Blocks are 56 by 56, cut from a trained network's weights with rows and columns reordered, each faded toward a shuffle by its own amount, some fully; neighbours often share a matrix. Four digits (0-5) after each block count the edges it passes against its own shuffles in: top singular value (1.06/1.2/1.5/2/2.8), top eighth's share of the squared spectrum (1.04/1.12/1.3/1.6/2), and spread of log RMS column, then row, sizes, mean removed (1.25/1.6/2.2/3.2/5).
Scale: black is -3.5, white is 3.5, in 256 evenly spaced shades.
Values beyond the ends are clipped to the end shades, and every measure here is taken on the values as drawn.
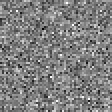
0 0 0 0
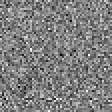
2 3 1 1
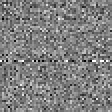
3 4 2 2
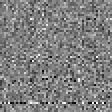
3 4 2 2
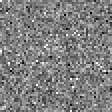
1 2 0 1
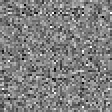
2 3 1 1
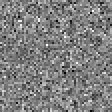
2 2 0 0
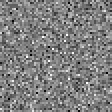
0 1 0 0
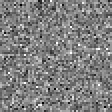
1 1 0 0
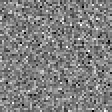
0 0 0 0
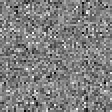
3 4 2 2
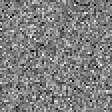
1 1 0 0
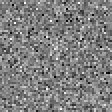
0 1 0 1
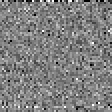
3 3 1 2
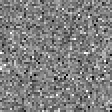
0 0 0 0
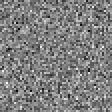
2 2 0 0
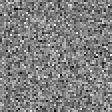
0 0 0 0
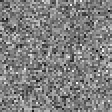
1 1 0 0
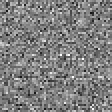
3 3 1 2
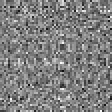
3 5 2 2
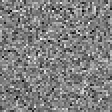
1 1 0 1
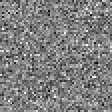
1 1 0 0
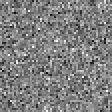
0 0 0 0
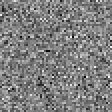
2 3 0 2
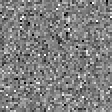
1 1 0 0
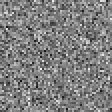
1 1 0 0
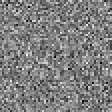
3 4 1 2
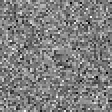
0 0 0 0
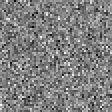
1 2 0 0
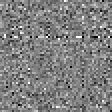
3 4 2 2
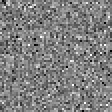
1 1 0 1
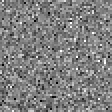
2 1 0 0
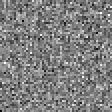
1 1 0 0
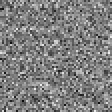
3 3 0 1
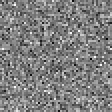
0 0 0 0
